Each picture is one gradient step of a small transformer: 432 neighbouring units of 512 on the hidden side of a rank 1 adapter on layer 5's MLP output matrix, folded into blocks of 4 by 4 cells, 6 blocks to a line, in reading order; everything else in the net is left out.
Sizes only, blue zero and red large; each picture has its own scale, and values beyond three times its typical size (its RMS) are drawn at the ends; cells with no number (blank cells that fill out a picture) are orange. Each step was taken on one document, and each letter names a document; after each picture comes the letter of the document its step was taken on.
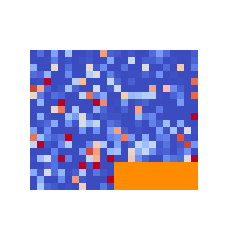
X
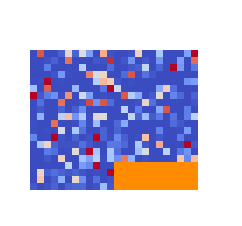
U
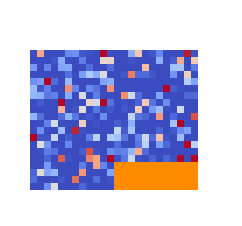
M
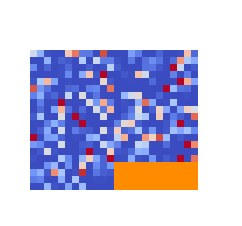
M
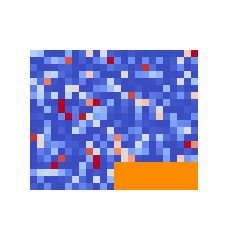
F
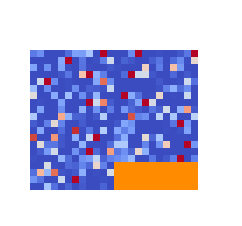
M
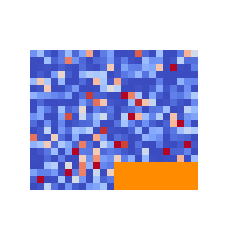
U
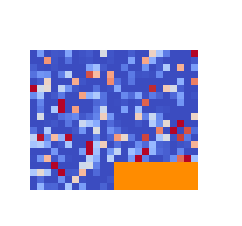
X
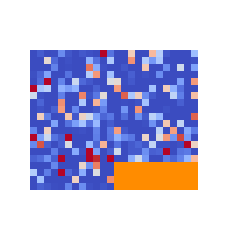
X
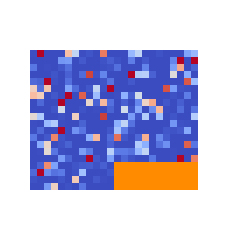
M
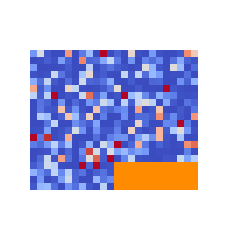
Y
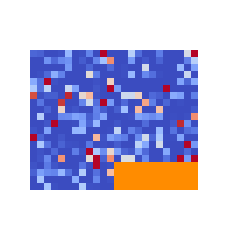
F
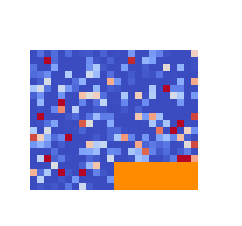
X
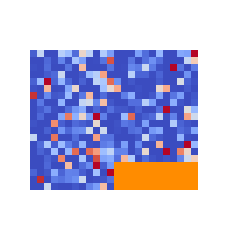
U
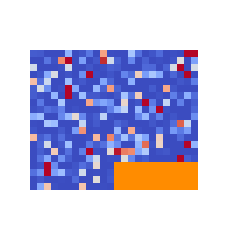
F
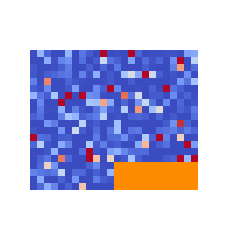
F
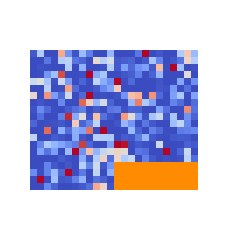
U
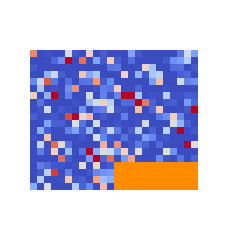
Y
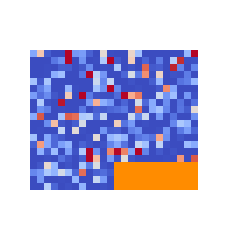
F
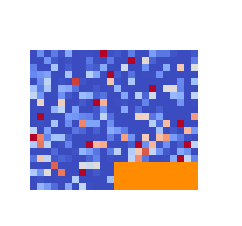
X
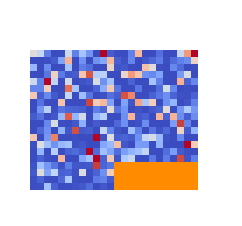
Y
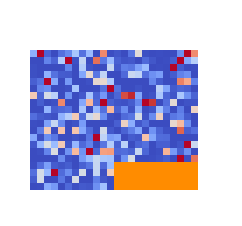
Y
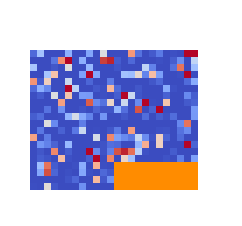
Y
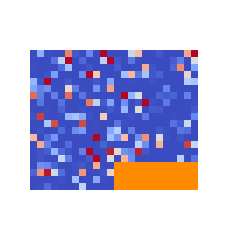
F
